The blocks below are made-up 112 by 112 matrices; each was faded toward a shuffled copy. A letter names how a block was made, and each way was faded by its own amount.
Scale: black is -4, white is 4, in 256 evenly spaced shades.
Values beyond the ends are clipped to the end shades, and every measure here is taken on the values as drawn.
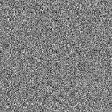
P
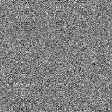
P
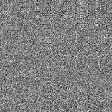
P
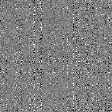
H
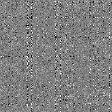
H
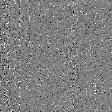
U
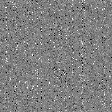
U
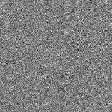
P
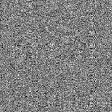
P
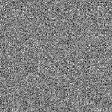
P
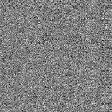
P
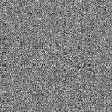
P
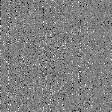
U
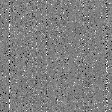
U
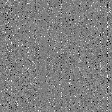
U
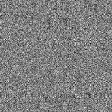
P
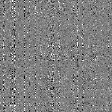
H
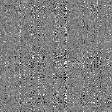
H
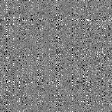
H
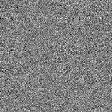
P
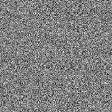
P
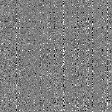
H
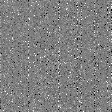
U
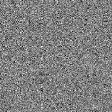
P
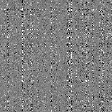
H
